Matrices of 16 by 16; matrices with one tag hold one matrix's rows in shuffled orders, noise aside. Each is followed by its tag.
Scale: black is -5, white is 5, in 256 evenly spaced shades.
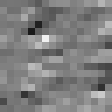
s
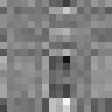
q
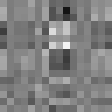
q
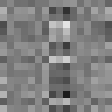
q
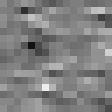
s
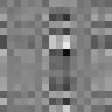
q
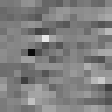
s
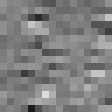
s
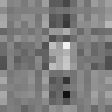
q
